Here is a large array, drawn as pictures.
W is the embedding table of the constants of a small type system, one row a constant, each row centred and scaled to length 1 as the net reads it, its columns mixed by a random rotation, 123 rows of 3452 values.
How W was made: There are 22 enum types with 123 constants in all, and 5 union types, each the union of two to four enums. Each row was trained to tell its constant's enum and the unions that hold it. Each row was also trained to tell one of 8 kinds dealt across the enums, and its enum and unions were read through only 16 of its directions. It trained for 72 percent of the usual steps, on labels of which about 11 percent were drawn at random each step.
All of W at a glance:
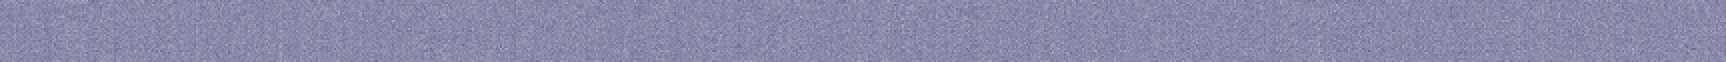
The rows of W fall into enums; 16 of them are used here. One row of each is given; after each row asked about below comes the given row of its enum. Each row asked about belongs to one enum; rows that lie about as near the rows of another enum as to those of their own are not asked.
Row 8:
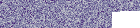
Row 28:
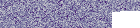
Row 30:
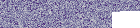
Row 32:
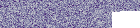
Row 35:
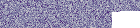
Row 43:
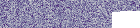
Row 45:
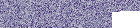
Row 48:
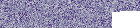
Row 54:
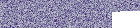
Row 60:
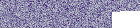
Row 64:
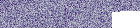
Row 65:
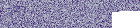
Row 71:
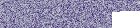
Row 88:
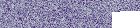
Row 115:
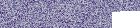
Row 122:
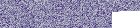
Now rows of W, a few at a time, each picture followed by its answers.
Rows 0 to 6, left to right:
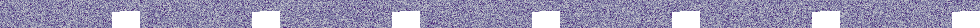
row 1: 48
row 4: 8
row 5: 122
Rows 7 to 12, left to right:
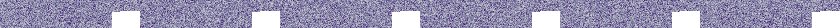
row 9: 43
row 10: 45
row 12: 115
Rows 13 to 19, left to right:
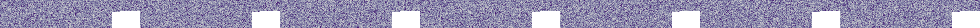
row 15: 28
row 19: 30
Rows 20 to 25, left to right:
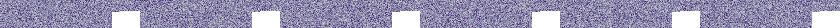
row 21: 64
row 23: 88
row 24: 28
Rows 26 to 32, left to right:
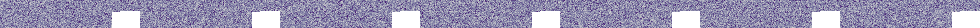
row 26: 88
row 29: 45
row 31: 35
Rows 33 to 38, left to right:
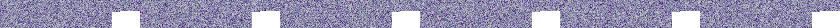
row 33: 115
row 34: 115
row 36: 28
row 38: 8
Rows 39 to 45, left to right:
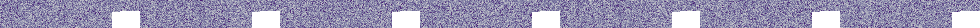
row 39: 30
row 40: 43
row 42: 122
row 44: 60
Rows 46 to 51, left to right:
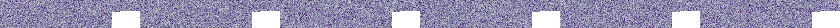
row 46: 88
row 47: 32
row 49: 45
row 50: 54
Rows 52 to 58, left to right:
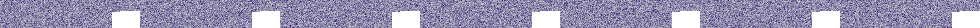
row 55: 115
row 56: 30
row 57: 35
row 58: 8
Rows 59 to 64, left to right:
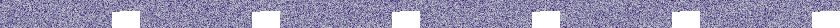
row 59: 48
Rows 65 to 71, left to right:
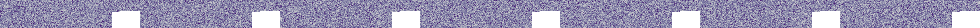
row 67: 32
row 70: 43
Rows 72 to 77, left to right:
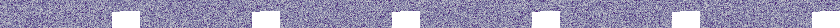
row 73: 60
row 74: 35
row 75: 88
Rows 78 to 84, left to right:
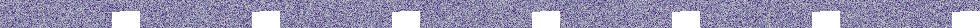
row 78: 8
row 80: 35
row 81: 30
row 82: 30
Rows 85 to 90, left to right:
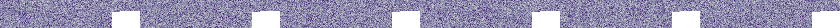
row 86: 115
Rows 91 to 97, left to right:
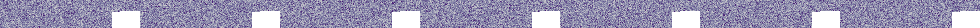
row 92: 54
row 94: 32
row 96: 88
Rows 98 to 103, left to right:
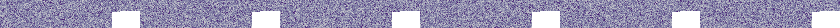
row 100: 8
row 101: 115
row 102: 88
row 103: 48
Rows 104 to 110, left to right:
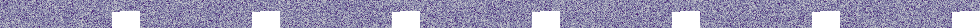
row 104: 30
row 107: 28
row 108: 28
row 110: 8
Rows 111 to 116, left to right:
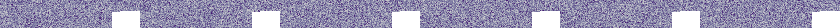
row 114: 45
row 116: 48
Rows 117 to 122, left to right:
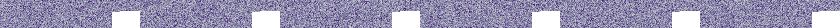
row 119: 28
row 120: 45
